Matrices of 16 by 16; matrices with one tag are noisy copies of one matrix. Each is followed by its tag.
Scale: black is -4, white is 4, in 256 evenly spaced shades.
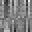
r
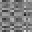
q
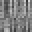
r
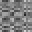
q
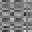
q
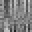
r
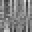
r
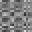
q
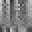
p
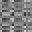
q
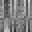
r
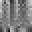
p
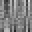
r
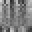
p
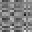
q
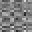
q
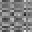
q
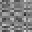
q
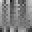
p
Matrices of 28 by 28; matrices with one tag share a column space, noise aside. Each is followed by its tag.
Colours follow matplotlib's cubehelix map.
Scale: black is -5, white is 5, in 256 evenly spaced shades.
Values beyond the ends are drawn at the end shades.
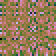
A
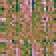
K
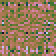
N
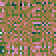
N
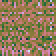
A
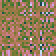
A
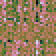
K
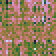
K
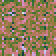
A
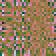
A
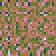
A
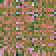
A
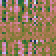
K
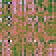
K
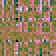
K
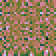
A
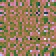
A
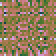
A
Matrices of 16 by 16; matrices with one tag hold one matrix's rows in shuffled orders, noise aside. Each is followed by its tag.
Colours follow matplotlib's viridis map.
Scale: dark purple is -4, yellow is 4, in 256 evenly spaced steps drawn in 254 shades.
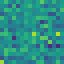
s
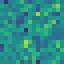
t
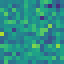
s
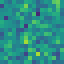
t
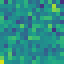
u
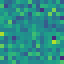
u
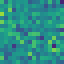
u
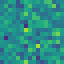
t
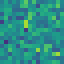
t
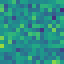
u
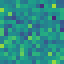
u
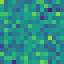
s
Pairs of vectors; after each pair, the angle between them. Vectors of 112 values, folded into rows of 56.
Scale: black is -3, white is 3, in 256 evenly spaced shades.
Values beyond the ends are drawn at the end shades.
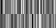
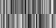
partly opposed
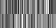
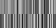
partly opposed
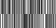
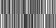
nearly parallel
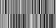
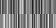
partly aligned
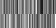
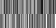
nearly parallel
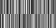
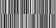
nearly opposite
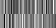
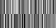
nearly opposite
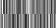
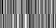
nearly opposite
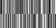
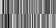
orthogonal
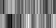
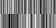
partly aligned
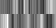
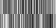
partly aligned
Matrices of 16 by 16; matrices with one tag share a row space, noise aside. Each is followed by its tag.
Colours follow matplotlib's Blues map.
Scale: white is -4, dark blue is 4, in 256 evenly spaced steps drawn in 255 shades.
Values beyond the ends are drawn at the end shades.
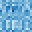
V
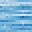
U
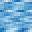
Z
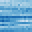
U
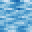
Z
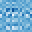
V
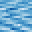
Z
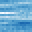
U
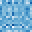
V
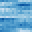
U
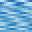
Z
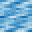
Z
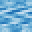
Z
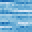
U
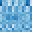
V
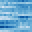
U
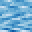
Z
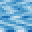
Z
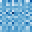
V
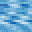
Z
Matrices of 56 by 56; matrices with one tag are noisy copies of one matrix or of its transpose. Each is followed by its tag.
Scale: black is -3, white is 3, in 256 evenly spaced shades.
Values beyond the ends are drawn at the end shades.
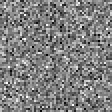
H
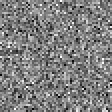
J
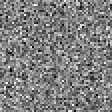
H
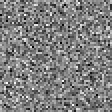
H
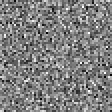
H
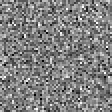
H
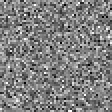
H
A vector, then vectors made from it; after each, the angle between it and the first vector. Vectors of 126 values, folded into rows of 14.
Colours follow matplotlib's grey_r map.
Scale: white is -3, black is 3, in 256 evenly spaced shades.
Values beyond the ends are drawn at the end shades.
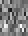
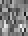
nearly parallel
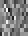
orthogonal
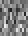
nearly parallel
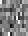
orthogonal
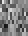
nearly opposite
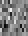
nearly opposite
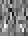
nearly parallel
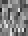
partly aligned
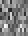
nearly parallel
